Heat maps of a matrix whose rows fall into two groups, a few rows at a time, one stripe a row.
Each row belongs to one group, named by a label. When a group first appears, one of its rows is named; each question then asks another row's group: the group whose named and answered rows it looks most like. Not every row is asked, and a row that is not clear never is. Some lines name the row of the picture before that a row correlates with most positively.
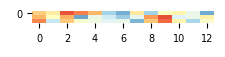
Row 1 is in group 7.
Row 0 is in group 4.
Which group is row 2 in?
7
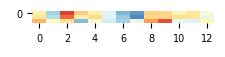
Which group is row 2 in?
7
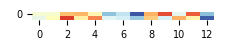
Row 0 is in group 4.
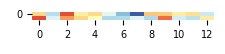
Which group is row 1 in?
7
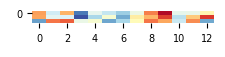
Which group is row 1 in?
7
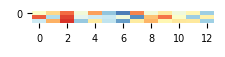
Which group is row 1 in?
7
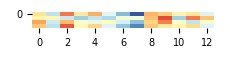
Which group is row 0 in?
4
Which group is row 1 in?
7
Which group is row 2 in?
7
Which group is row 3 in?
4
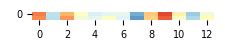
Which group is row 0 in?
7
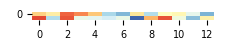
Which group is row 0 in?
4
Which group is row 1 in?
7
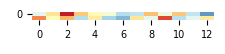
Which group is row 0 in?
4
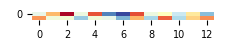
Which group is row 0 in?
4
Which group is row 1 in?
7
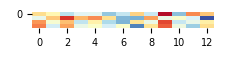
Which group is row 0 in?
7
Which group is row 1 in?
4
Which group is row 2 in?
7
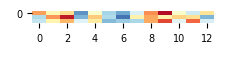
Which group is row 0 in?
7
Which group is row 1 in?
4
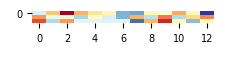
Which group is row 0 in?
4
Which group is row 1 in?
7
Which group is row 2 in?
7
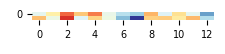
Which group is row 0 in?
4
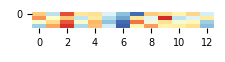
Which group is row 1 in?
7
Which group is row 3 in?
4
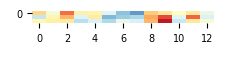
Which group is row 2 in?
7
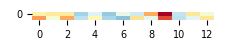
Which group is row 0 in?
7
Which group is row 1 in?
7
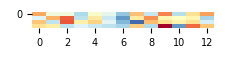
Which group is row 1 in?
4
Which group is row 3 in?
7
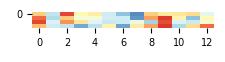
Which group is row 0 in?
4
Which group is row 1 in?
7
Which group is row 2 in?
7
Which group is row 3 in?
7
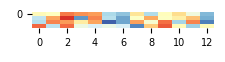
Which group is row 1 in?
4
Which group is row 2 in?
4
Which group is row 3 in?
7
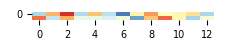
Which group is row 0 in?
4
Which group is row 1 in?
7
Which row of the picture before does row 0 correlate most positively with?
1
